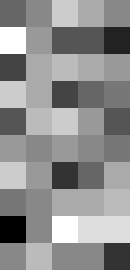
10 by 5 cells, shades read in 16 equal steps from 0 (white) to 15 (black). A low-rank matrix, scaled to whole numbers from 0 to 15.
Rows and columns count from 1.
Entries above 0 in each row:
5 4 5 5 5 5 5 5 4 5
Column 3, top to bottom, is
3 10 4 11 3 6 12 5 0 7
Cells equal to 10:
4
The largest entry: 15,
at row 9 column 1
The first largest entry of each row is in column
1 5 1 3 1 5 3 1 1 5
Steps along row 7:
up up down down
